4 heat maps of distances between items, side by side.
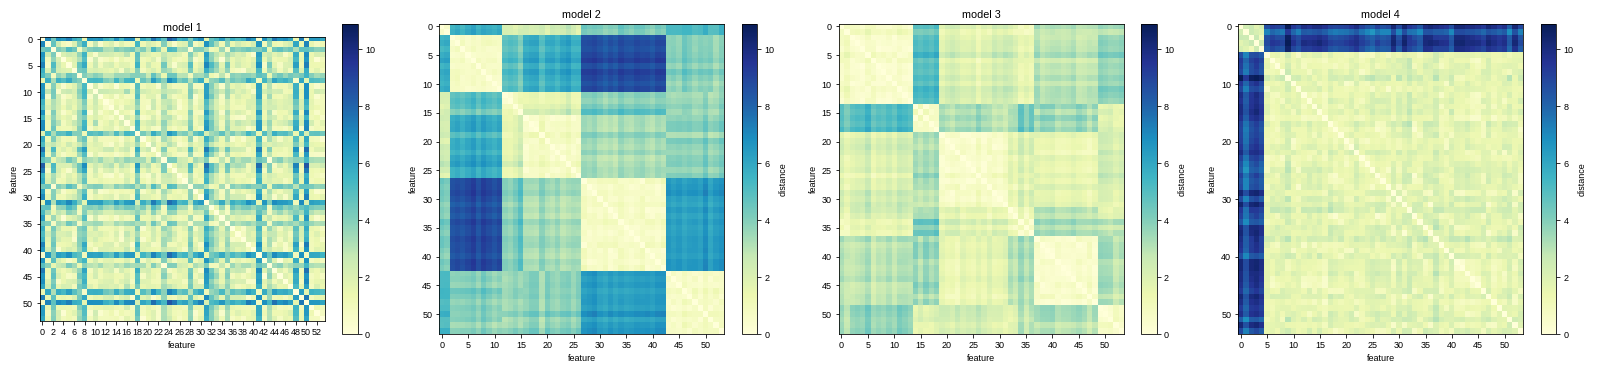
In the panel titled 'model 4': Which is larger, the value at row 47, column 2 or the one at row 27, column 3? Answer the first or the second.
the first
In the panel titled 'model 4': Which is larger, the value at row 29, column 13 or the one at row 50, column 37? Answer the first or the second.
the second
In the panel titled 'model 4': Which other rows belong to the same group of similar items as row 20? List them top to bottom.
5, 6, 7, 8, 9, 10, 11, 12, 13, 14, 15, 16, 17, 18, 19, 21, 22, 23, 24, 25, 26, 27, 28, 29, 30, 31, 32, 33, 34, 35, 36, 37, 38, 39, 40, 41, 42, 43, 44, 45, 46, 47, 48, 49, 50, 51, 52, 53
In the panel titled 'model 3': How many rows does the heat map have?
54
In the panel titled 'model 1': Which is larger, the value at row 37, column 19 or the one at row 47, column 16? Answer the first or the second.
the second
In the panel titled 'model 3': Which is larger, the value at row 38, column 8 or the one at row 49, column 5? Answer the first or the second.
the second
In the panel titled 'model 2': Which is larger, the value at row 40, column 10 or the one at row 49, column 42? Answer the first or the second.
the first
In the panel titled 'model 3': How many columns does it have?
54
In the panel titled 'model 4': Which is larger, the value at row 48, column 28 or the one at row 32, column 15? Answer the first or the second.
the second
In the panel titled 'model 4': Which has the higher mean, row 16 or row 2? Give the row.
2
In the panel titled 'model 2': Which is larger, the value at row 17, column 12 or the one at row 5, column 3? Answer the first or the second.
the first
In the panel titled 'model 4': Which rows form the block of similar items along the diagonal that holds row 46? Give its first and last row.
5 to 53
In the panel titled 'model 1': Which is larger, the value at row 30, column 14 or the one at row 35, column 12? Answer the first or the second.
the second
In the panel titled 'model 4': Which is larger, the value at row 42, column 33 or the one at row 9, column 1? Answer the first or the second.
the second
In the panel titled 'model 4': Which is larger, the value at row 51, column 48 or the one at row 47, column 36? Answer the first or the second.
the first
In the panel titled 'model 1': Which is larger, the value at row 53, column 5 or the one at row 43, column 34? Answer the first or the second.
the second
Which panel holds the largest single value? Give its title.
model 4
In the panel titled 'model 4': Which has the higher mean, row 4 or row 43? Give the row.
4
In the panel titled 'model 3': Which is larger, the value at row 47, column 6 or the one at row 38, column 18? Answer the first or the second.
the second
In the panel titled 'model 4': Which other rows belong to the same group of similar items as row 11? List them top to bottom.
5, 6, 7, 8, 9, 10, 12, 13, 14, 15, 16, 17, 18, 19, 20, 21, 22, 23, 24, 25, 26, 27, 28, 29, 30, 31, 32, 33, 34, 35, 36, 37, 38, 39, 40, 41, 42, 43, 44, 45, 46, 47, 48, 49, 50, 51, 52, 53
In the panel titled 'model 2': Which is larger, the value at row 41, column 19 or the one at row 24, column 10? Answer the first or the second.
the second
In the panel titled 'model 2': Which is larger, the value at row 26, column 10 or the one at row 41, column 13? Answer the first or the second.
the first
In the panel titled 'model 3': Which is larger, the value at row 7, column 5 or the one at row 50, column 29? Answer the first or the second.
the second
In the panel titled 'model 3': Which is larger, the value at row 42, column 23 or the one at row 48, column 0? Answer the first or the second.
the second
